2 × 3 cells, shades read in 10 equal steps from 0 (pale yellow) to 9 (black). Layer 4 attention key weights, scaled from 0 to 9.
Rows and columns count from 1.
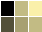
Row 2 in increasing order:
2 3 6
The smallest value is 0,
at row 1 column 3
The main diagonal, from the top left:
9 3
